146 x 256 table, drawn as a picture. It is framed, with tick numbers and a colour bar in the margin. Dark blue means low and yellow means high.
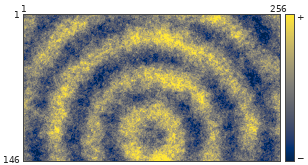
Slope: none. Rings: centred on the bottom middle. Average level on the scale: 50%.
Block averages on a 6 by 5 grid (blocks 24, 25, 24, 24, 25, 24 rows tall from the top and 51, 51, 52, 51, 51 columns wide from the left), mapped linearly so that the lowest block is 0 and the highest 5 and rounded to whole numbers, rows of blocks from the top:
2 1 4 3 0 | 2 2 2 4 1 | 2 1 4 3 1 | 3 1 2 2 1 | 2 1 4 1 2 | 0 1 5 2 0
